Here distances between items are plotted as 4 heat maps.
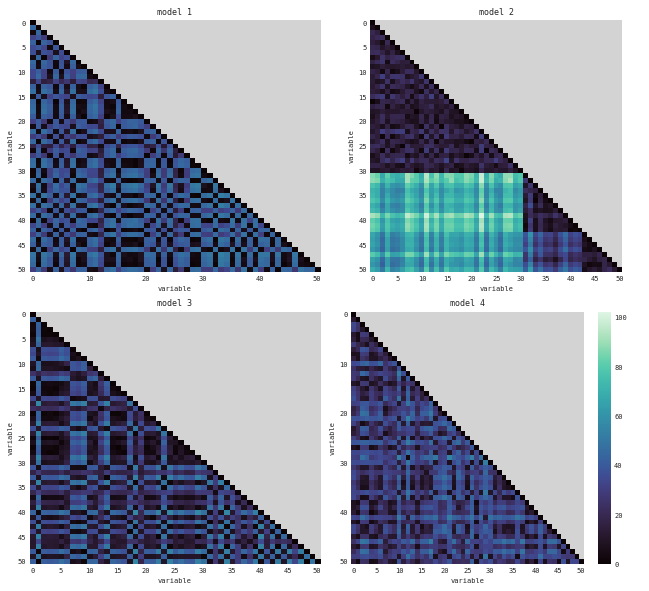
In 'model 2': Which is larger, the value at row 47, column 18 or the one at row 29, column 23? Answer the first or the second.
the first
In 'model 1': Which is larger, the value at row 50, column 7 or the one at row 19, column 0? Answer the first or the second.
the second
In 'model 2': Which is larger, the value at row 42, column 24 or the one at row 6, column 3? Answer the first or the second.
the first
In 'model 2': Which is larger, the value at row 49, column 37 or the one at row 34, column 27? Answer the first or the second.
the second
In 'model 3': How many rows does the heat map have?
51
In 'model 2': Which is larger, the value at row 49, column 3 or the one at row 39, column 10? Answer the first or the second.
the second
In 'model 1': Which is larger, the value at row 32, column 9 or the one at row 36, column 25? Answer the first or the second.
the second
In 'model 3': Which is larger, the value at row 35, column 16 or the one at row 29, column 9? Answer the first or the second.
the second
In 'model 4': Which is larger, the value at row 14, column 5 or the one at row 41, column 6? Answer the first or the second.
the second
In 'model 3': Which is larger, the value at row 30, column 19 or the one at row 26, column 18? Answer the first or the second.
the first
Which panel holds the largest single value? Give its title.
model 2
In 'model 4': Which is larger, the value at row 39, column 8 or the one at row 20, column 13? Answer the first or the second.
the second
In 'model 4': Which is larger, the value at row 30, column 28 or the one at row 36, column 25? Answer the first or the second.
the second
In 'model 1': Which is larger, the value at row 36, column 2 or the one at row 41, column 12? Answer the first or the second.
the second
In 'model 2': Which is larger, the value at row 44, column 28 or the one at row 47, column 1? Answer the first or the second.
the second
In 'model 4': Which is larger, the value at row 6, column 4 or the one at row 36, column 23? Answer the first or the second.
the second
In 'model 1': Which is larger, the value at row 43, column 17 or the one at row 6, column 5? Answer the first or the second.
the first
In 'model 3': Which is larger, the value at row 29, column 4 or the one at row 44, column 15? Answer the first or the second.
the second
